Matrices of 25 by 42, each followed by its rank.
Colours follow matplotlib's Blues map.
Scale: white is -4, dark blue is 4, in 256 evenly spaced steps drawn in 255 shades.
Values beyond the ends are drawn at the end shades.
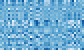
three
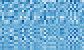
three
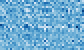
five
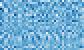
five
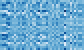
three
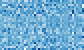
five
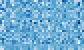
five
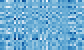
three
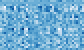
five
